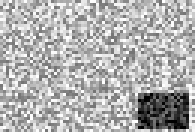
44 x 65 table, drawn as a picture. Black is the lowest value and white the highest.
Odd patch: lower, in the bottom right. Average level on the scale: 70%. Mirror symmetry: none. Stripes: none. Ninth with the lowest average: bottom right.
